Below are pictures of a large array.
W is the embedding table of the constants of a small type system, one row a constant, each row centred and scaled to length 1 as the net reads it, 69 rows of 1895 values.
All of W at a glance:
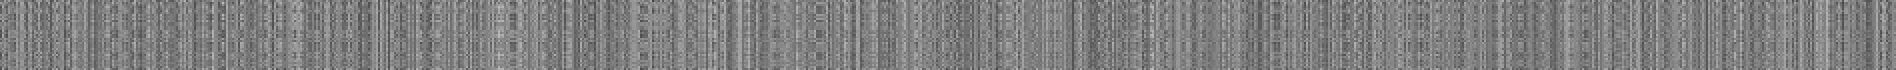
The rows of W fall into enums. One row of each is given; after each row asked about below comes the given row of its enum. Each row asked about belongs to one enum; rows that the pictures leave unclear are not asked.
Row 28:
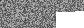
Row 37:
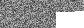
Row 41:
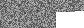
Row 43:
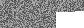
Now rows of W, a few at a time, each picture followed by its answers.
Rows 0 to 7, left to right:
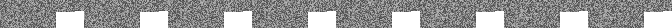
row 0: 41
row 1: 41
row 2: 43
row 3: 43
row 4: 43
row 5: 28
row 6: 28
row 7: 28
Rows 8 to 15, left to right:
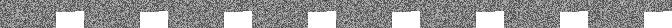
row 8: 28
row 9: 41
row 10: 41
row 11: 37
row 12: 41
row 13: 28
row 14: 43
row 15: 43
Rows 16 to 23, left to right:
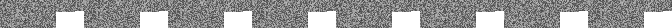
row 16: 28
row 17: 43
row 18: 43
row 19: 43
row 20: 28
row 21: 28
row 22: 41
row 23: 43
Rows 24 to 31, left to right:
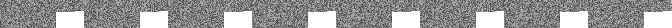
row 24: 41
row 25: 43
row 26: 43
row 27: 28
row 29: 43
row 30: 28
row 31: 37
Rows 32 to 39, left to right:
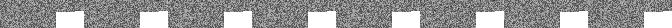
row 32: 41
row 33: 37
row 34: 28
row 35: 28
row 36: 28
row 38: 41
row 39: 43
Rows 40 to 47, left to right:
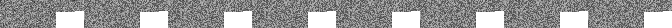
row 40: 37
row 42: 43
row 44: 43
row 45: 41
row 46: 43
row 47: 41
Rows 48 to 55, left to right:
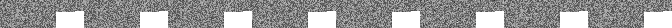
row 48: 28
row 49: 43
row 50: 43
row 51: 41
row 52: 41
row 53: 37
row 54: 28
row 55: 28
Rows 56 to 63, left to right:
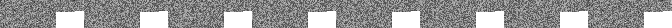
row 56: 37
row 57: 41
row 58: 28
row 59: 41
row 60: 41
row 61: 43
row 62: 43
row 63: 37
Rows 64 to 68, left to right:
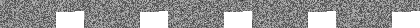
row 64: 43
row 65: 41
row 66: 37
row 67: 41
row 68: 28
